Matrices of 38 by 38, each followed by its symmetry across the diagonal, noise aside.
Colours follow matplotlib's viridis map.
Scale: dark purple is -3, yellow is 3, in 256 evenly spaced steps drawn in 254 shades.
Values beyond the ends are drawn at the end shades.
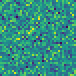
symmetric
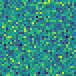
neither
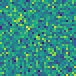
symmetric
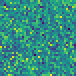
neither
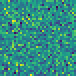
neither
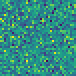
neither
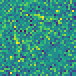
symmetric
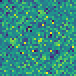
symmetric
